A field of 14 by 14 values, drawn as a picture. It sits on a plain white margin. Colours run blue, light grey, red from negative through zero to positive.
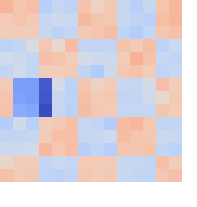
In the middle left lies a patch that is lower than the rest. The middle left is the ninth with the lowest average. The middle left is the roughest part. The field is checkered.
